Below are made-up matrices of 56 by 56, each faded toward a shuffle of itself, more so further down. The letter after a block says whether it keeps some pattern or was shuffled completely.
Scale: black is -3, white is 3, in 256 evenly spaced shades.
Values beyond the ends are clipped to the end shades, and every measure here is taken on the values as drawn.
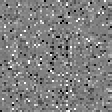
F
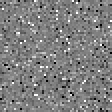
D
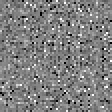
F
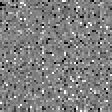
F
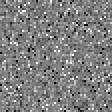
D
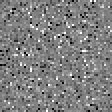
D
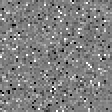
D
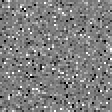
D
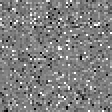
F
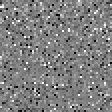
D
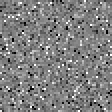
D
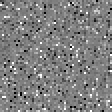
D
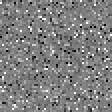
D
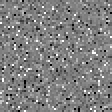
D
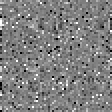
F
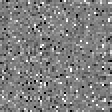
F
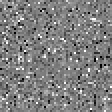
F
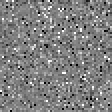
D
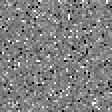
D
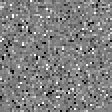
D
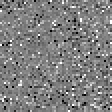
F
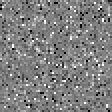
D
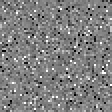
D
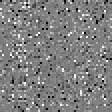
F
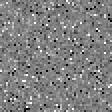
D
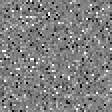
D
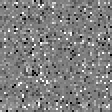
F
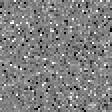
D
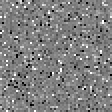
D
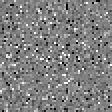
F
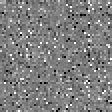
F
